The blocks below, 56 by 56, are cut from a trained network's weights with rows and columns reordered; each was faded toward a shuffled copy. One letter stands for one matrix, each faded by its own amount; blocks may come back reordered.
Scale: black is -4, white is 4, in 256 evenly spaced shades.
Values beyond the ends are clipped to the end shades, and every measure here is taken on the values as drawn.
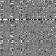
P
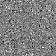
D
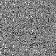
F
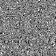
D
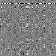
P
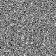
F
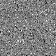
D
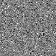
D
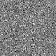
F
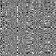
P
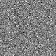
F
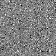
D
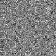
F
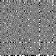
P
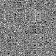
F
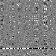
P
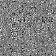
D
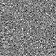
F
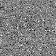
D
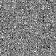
F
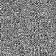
F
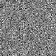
F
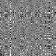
P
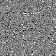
D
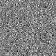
F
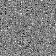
D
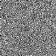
F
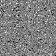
D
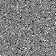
D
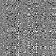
P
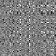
P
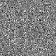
F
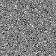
D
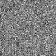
F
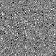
D
